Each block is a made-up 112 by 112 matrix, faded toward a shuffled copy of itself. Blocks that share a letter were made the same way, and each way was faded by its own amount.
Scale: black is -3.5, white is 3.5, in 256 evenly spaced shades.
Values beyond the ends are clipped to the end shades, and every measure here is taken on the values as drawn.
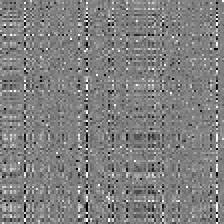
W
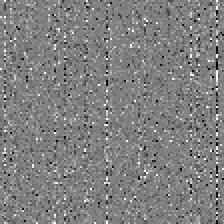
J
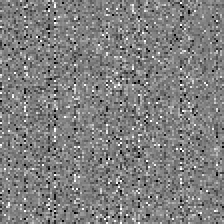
J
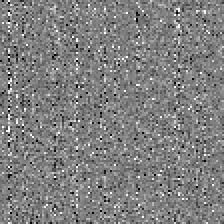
J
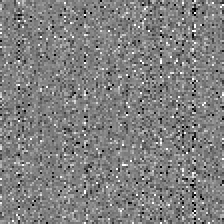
J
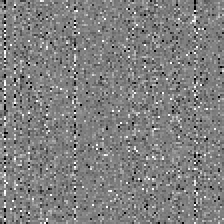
J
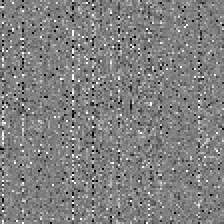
J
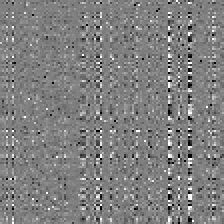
W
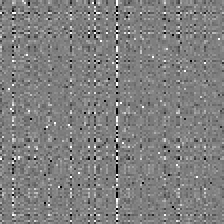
W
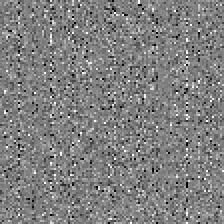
J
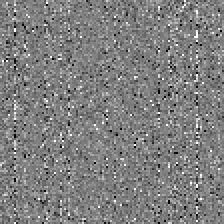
J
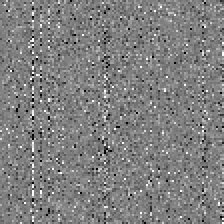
J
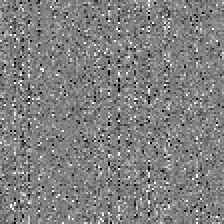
J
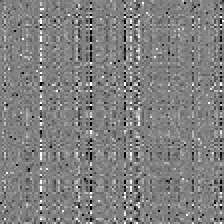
W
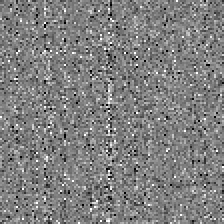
J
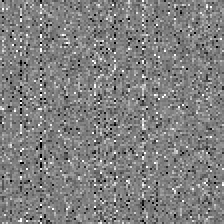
J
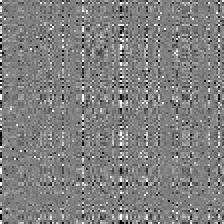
W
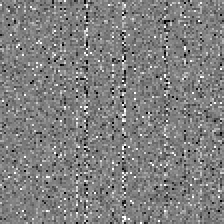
J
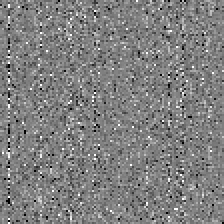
J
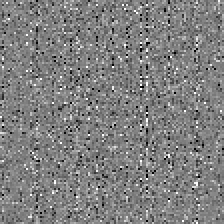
J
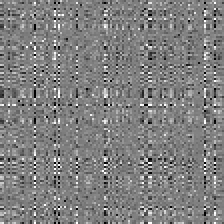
W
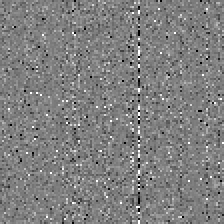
J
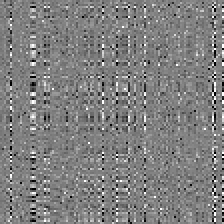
W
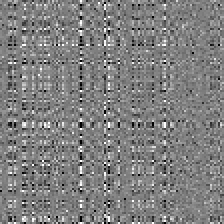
W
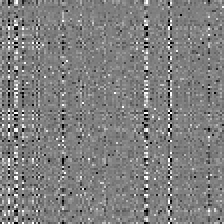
W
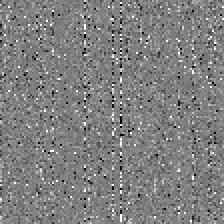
J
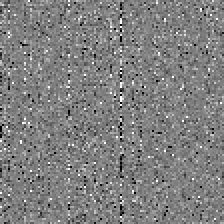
J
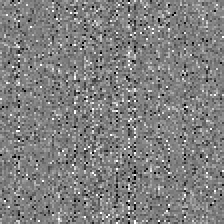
J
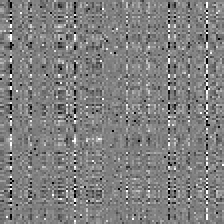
W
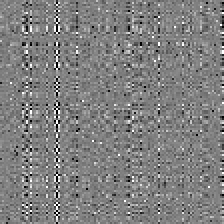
W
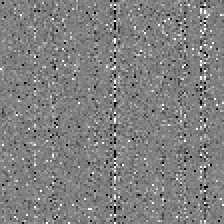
J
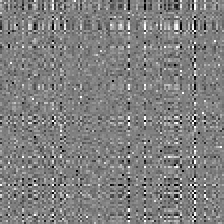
W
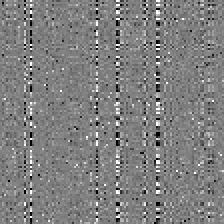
W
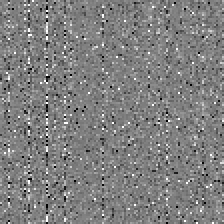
J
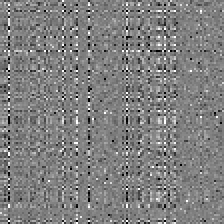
W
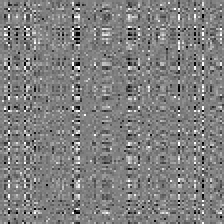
W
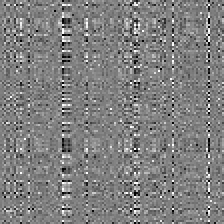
W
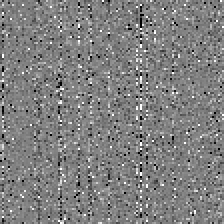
J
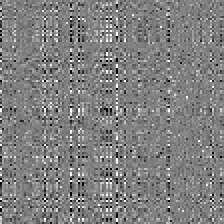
W
